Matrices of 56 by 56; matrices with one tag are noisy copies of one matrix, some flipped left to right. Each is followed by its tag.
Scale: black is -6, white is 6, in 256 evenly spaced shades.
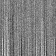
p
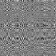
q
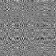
q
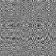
q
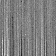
p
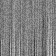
p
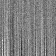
p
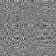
q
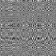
q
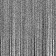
p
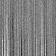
p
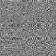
q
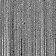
p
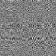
q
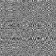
q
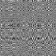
q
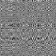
q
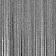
p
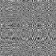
q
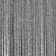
p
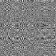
q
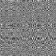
q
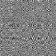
q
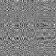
q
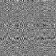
q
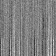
p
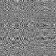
q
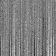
p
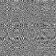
q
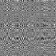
q
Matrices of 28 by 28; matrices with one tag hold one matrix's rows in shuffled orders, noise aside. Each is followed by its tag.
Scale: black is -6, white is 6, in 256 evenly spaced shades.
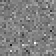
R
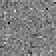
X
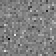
X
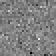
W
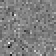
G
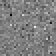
R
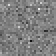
W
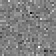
W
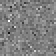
G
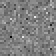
R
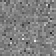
R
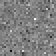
R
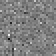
G
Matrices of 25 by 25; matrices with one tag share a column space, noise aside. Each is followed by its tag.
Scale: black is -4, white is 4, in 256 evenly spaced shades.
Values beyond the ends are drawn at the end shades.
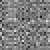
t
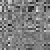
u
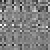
u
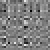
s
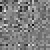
u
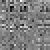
u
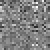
u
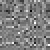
s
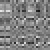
s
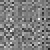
t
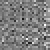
t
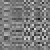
t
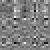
s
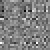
s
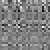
u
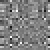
s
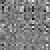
u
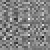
t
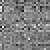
u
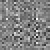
t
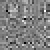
s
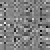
t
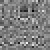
s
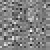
t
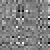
s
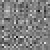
s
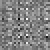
t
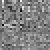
u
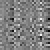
t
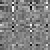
u
